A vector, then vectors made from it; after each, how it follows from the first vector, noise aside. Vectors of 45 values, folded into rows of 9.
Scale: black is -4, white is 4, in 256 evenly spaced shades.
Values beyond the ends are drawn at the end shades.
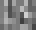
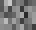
sign-scrambled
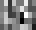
scaled up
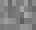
shrunk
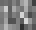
wrapped around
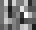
scaled up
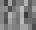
sign-scrambled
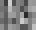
negated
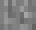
shrunk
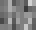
wrapped around
